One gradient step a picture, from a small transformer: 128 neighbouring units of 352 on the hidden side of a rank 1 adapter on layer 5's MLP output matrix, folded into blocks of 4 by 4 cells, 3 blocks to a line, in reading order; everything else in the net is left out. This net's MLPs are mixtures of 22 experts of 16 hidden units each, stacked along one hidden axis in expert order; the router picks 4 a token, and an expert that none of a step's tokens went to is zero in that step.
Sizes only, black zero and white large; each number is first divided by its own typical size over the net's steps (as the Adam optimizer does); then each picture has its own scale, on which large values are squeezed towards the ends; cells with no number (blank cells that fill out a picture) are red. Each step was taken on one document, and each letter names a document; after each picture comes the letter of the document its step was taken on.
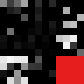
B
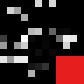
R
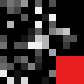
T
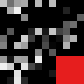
B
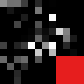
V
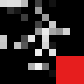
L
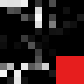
T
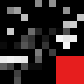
B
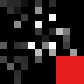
V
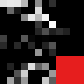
L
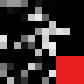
L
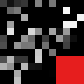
B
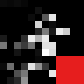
L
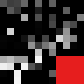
B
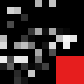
R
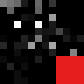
V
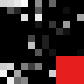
T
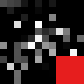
V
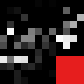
B
